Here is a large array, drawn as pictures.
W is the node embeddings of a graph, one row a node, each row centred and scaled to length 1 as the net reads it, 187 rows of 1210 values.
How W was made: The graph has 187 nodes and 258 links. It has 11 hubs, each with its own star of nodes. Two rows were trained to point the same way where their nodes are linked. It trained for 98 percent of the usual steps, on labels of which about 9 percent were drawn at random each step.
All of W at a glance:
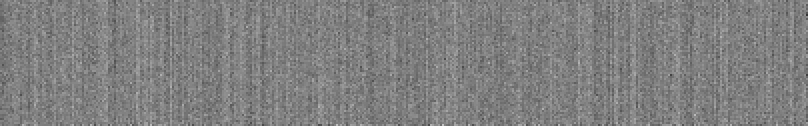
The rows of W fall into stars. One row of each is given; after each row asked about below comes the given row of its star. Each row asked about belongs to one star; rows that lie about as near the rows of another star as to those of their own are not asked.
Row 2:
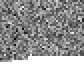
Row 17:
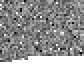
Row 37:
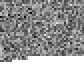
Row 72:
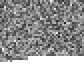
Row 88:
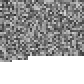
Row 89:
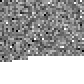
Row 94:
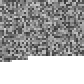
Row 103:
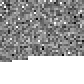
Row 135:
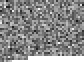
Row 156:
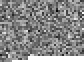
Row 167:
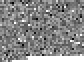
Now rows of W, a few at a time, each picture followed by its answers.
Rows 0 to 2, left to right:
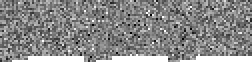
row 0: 156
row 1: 89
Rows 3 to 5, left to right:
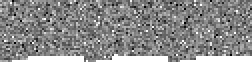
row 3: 167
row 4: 135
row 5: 103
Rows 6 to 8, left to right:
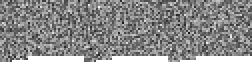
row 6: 37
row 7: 89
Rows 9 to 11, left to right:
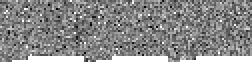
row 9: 72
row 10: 135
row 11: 88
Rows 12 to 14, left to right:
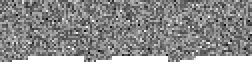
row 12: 72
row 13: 89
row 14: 167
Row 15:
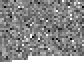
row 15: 88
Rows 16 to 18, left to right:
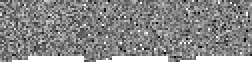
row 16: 135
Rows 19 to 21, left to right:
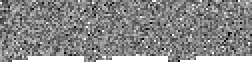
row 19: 72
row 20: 89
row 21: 17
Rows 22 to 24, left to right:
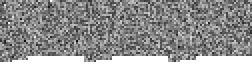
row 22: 72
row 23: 89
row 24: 135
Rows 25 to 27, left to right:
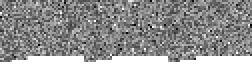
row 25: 94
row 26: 135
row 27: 103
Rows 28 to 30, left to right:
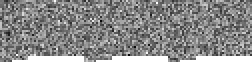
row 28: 103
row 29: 89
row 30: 103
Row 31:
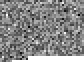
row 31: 17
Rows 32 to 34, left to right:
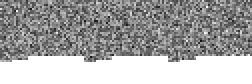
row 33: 37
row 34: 94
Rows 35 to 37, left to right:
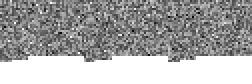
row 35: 156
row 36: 103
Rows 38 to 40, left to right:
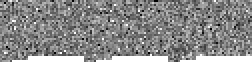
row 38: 2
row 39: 2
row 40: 135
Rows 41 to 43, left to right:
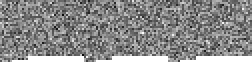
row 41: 94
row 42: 103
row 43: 72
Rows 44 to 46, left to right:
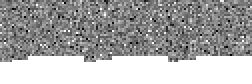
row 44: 37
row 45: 37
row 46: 103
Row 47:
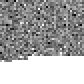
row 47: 135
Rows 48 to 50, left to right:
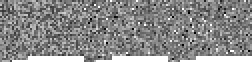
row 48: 2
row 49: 94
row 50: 2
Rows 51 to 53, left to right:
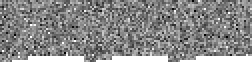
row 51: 2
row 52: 167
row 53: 17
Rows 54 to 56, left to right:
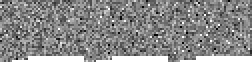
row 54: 17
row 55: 72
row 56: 156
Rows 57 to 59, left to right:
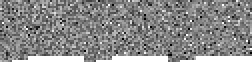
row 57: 89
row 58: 135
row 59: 94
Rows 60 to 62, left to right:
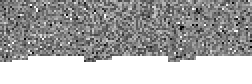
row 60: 89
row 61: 17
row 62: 37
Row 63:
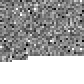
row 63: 37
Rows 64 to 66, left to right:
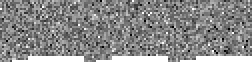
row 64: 72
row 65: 103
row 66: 156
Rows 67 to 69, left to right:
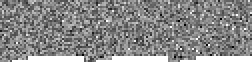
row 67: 72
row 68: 167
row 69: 89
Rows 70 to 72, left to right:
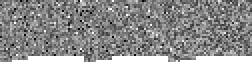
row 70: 37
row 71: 156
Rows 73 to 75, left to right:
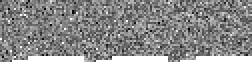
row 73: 89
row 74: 89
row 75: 167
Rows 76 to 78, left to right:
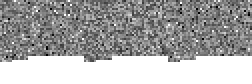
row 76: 89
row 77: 94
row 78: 37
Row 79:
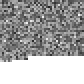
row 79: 88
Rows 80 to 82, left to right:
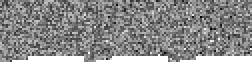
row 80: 72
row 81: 2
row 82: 94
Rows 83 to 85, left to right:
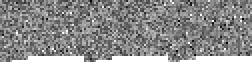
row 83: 94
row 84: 167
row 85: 167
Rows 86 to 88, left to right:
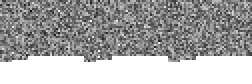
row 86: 94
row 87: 156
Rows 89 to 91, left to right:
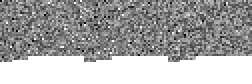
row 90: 37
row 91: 167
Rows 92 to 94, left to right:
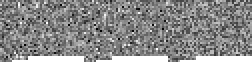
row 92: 135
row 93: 37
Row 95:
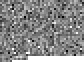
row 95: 37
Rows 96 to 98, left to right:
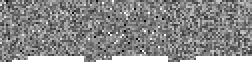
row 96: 135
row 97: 156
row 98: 17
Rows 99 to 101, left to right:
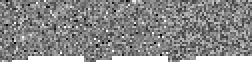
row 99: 135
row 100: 103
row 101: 167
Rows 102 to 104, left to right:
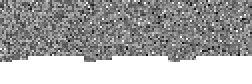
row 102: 72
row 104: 167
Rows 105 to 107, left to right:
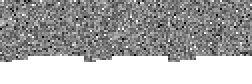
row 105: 167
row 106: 88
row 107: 103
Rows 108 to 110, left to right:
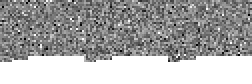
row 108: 89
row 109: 89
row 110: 167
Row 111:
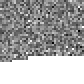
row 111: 72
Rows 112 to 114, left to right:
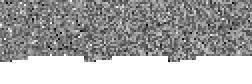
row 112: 17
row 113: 88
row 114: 156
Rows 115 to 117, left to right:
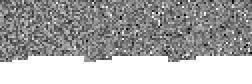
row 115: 88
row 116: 72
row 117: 94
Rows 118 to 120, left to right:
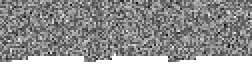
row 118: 167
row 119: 135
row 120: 94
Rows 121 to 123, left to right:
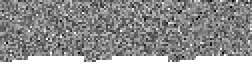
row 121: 88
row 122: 37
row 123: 94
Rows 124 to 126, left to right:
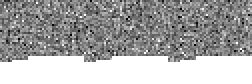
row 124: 72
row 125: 2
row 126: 37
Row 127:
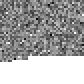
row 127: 2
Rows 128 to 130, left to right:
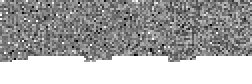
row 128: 2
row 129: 88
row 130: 89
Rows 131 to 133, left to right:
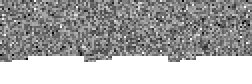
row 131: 156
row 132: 89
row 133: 135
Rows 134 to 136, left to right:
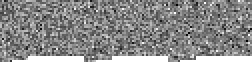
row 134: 2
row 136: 72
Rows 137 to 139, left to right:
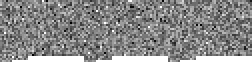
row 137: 2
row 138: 135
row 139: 72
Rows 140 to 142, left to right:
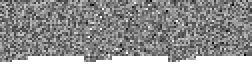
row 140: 37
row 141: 72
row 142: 167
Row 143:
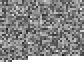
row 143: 89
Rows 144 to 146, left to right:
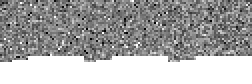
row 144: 17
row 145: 88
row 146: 2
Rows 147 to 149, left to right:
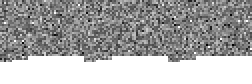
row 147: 156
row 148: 167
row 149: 94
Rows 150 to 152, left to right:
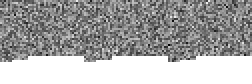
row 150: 167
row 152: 167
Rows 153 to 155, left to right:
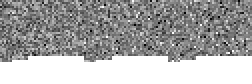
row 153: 88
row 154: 135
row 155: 2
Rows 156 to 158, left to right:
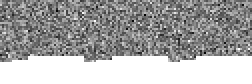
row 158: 88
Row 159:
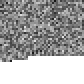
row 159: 2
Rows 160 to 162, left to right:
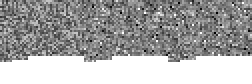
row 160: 156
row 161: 72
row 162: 17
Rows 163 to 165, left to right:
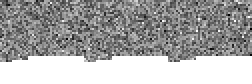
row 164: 88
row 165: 72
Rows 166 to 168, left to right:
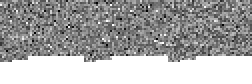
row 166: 135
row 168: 2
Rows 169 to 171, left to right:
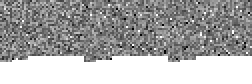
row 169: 37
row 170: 17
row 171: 156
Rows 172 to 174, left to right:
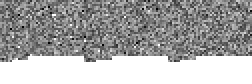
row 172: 37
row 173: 103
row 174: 72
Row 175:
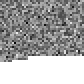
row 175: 37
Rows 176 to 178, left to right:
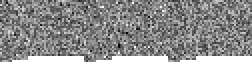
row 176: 2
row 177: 135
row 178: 135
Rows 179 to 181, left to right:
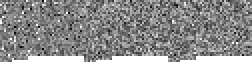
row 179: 103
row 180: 167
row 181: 72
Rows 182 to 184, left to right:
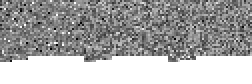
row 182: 17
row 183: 17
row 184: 135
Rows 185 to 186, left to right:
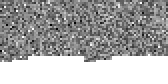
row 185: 135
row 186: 17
